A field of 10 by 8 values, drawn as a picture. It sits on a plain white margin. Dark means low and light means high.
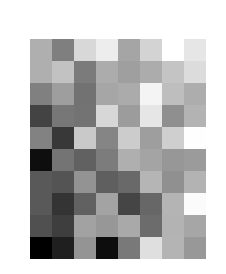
The halves do not mirror each other. There is an overall slope up to the top right. Overall the values sit about 60% of the way up the scale. The top middle is the calmest part. The ninth with the lowest average is the bottom left. The top right is the ninth with the highest average.
